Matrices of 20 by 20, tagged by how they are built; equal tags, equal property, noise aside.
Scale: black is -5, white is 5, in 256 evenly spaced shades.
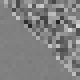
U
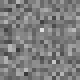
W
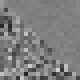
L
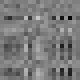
W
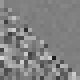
L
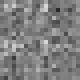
W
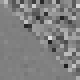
U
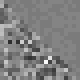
L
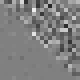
U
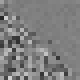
L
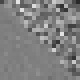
U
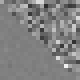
U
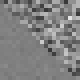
U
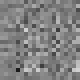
W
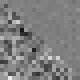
L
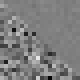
L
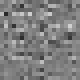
W
